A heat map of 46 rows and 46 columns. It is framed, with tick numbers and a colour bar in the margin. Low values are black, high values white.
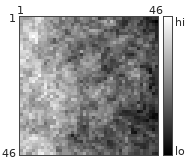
Grain: blotchy. Odd rows or columns: none. Slope: up to the left. Stripes: none. Ninth with the lowest average: bottom right.
